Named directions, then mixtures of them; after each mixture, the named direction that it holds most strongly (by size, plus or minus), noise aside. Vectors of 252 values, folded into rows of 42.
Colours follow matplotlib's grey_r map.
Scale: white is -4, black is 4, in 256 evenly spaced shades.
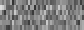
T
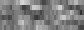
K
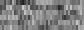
K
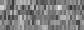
T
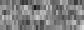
K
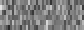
T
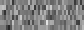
T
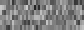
T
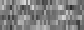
K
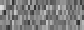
T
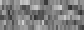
K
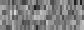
T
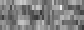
K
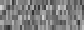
T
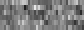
K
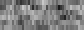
K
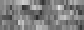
K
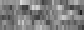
K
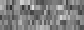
K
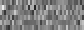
T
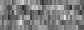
K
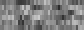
K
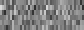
T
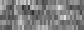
K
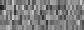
T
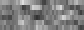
K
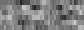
K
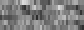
K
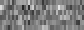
T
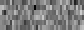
T
